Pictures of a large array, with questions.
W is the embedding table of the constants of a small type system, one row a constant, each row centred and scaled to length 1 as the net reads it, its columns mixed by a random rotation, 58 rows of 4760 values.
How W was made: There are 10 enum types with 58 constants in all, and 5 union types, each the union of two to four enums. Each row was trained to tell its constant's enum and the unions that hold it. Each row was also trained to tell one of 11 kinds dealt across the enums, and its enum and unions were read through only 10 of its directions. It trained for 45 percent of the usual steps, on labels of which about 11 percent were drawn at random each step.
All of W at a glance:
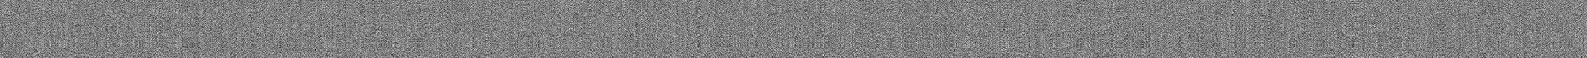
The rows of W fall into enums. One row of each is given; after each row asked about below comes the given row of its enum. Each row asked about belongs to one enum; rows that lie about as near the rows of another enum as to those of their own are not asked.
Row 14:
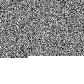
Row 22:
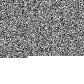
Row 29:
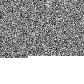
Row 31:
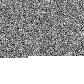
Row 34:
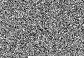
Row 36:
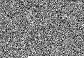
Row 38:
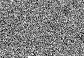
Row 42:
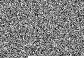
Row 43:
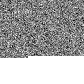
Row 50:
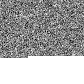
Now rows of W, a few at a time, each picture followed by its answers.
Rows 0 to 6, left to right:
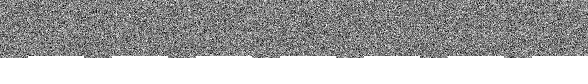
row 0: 36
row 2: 31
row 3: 38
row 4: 36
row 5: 31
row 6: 38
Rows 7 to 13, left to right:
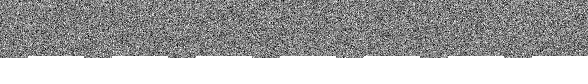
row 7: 31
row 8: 22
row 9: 38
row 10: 34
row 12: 31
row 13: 29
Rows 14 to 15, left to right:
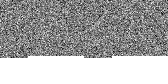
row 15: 42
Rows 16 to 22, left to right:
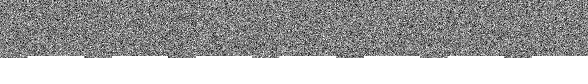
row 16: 34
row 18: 43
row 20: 42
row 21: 38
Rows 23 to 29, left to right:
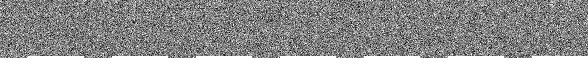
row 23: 50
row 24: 29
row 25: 43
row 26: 22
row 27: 50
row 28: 38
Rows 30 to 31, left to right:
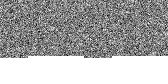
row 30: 22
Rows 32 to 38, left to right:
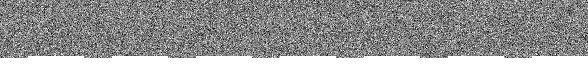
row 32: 29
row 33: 50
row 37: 29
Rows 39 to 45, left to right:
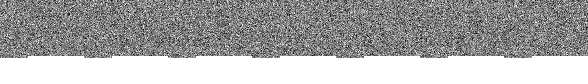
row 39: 34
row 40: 22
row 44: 22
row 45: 43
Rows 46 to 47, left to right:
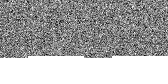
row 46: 22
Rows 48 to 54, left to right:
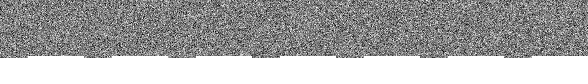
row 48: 14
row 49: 38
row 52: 43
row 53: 31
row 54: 29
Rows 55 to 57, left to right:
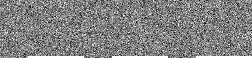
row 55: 29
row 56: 14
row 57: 31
